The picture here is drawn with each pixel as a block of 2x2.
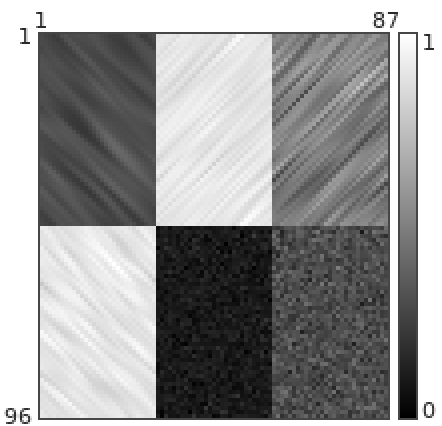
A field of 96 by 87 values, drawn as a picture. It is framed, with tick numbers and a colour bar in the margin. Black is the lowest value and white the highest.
It is made of 2 by 3 panels. Panel 1,1: low, slanting down to the right, faint in contrast. Panel 1,2: very high, slanting up to the right, faint in contrast. Panel 1,3: middling, slanting up to the right. Panel 2,1: very high, slanting down to the right, faint in contrast. Panel 2,2: very low, fine-grained, faint in contrast. Panel 2,3: low, fine-grained.
